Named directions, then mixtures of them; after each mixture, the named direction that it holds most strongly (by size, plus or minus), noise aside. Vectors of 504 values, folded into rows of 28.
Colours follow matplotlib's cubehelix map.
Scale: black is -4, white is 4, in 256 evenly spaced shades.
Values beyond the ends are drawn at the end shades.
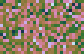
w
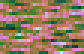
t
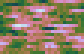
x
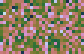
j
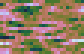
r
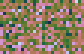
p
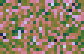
w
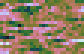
r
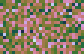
w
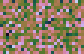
p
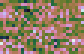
r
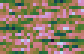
t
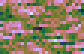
r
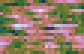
x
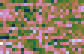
r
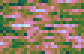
x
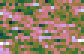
r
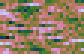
r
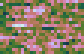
x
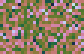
w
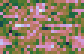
x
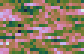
r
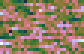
r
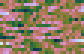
r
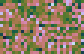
w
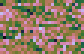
w
